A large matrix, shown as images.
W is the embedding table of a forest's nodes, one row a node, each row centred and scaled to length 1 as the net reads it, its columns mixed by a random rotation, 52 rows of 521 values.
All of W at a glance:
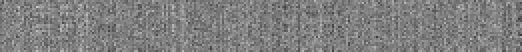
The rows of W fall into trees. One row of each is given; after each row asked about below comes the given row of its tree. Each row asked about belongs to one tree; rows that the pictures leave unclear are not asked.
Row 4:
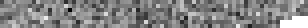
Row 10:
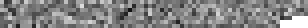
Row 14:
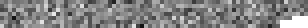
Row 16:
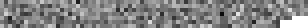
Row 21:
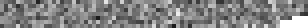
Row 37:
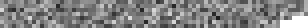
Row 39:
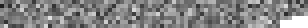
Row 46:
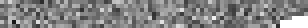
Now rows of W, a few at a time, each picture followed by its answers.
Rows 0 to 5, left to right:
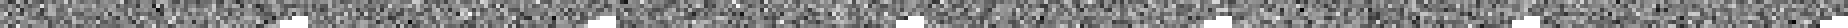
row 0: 21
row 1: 37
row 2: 10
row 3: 21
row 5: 16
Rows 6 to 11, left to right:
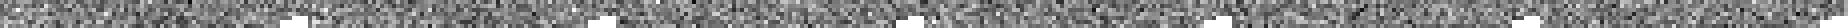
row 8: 16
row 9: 4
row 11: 37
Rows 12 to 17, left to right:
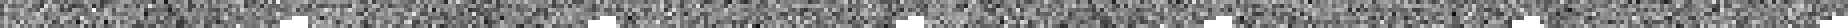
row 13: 4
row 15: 4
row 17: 14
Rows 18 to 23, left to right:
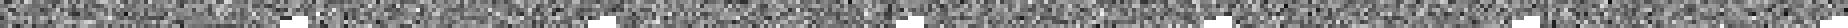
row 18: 10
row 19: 46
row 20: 14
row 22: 39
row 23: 46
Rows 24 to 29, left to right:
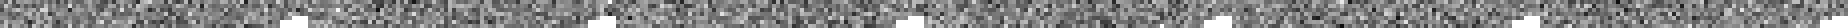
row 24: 4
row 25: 4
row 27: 4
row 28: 37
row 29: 39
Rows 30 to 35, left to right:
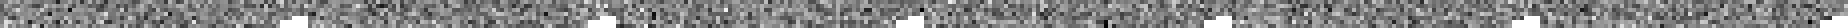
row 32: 46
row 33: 10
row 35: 10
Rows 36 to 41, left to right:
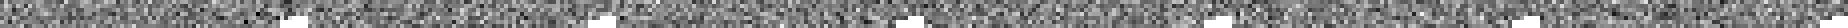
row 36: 37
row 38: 16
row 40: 46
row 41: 10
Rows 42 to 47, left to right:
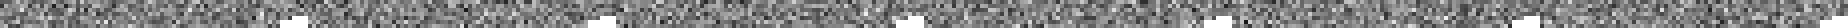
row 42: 39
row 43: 21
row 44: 14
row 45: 39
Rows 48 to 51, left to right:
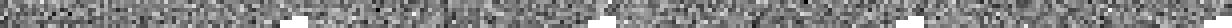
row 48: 16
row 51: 4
